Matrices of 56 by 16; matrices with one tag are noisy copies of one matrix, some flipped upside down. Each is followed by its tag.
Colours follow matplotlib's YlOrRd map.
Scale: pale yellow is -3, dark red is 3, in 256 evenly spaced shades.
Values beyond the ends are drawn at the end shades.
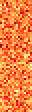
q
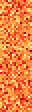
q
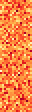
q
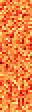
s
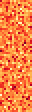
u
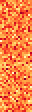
q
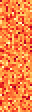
u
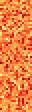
s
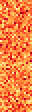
q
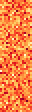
q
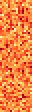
s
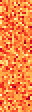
u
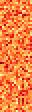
s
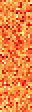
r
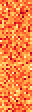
q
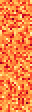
s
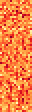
s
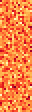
u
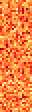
s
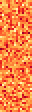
s
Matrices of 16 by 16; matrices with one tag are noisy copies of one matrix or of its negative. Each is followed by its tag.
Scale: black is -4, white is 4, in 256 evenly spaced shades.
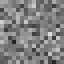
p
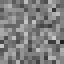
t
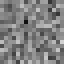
t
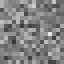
p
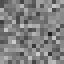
p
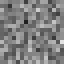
t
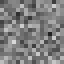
p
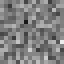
t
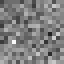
p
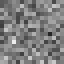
p
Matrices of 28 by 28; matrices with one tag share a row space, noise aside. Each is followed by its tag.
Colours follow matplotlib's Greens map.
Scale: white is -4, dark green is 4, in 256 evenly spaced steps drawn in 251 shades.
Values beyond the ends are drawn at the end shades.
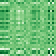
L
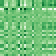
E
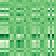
L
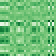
L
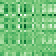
E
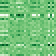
L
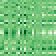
E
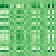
L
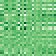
E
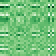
L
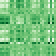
L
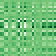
E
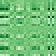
L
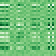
L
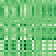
E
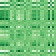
L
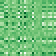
E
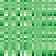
E
